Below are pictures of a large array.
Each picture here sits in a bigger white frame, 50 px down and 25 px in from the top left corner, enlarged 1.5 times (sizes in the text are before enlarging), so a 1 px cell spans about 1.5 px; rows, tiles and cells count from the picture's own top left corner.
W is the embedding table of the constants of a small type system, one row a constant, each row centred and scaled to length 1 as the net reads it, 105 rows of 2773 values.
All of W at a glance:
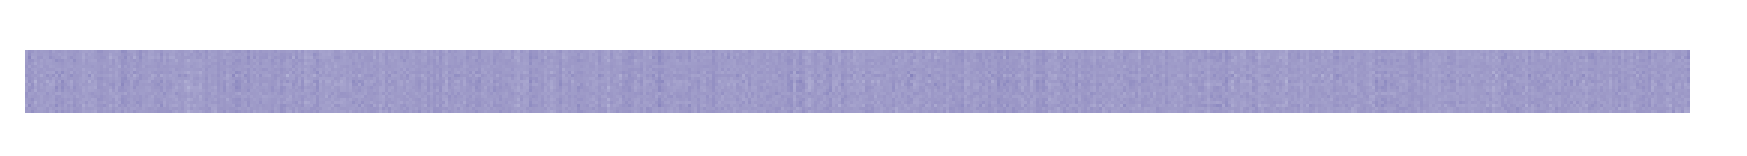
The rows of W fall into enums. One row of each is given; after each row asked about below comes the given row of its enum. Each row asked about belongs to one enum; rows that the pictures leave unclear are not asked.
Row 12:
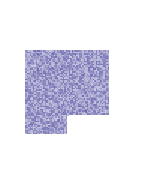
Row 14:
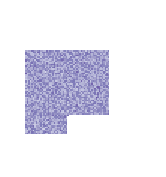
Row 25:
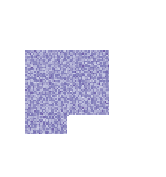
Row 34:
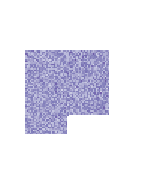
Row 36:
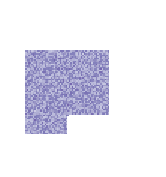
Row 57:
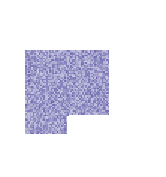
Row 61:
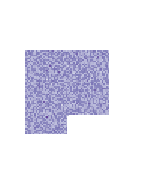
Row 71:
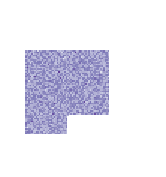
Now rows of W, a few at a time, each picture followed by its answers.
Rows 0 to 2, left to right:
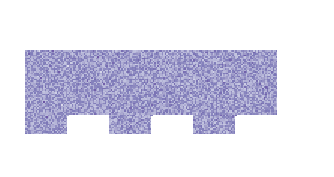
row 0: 61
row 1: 36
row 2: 14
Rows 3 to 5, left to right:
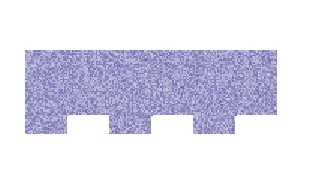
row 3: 12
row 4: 14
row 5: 57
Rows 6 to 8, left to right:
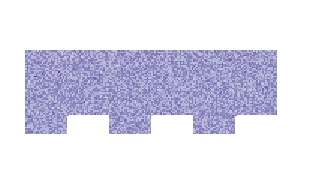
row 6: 71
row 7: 12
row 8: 14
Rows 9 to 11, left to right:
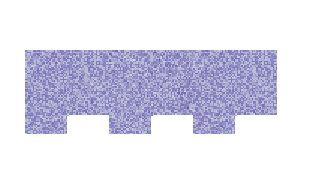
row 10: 34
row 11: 12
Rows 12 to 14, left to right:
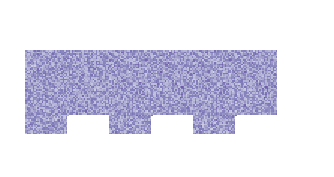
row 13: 14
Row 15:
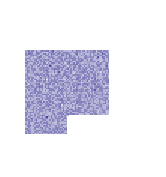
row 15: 61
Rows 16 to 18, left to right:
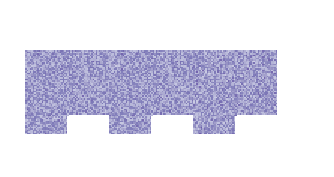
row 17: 12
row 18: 57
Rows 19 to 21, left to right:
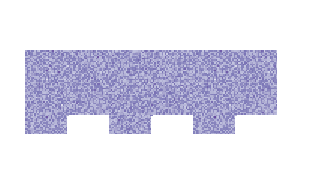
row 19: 61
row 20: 36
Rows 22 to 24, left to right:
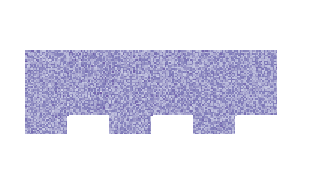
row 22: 34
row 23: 57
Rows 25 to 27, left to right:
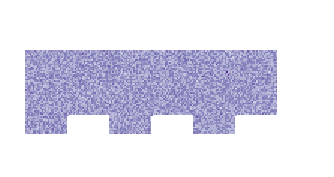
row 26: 57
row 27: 71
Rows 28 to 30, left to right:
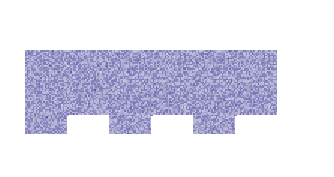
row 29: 36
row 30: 36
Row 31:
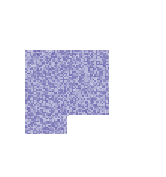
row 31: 12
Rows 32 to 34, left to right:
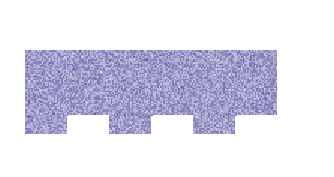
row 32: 71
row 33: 14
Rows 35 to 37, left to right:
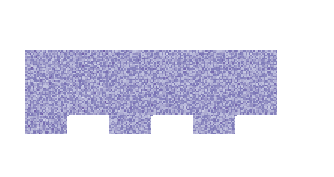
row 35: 25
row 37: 36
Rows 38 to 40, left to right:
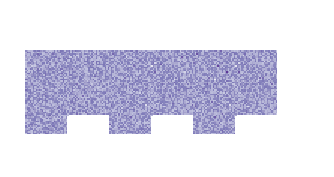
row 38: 12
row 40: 61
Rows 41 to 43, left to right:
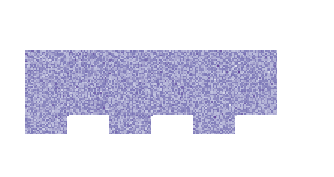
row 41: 34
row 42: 14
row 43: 61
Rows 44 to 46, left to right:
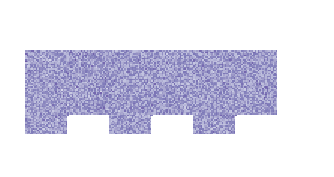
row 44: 34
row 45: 36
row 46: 14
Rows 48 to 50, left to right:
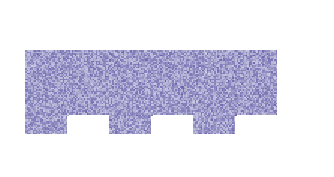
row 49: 14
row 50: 57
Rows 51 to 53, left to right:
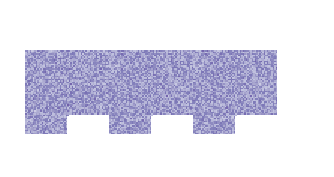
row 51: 36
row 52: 12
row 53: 12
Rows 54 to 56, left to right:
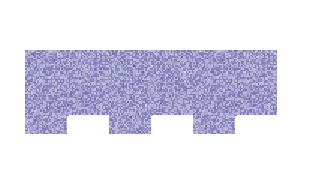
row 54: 36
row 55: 61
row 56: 36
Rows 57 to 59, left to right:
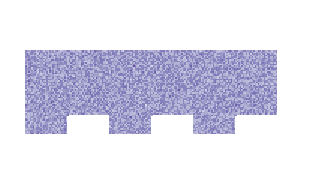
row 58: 61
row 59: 36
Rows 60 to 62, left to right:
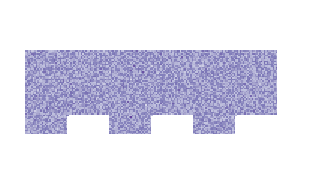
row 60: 36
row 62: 12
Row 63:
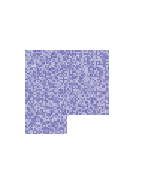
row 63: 12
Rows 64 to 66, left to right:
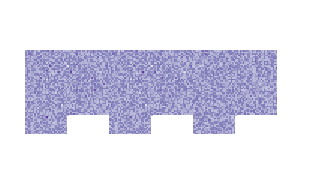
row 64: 61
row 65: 61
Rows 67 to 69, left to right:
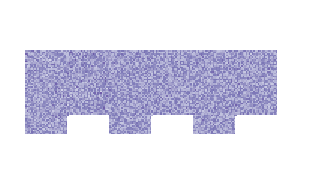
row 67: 34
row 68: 12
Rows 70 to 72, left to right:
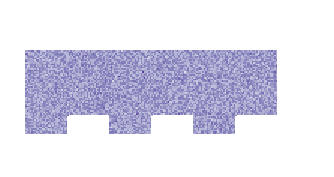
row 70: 34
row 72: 25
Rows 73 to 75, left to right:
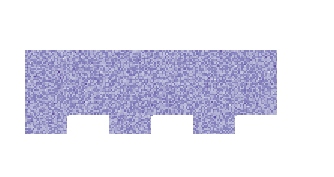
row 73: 71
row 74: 36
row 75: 61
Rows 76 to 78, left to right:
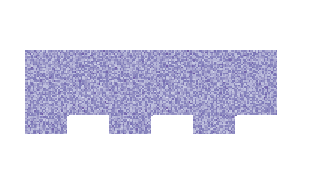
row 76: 25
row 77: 25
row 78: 14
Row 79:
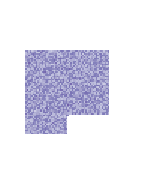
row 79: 36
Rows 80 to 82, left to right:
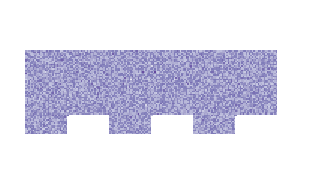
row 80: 14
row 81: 61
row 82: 36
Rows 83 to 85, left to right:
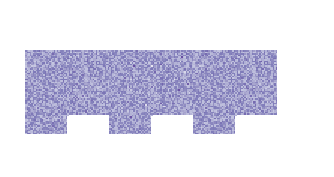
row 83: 12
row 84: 61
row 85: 12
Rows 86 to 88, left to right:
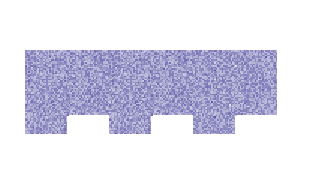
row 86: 57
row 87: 57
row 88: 61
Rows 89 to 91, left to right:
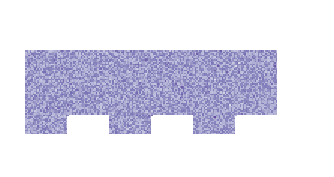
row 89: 36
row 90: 14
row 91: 61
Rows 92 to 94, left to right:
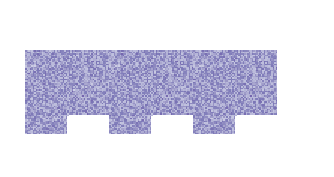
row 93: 12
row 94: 12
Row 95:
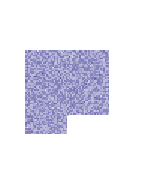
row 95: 71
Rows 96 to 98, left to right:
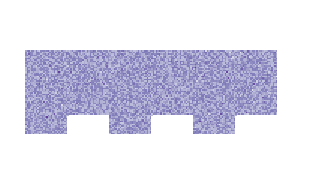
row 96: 61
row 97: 12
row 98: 71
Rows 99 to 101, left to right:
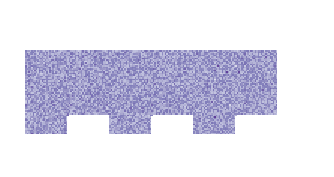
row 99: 57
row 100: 36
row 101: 61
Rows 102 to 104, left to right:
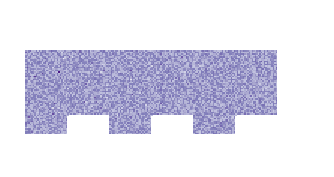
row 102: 71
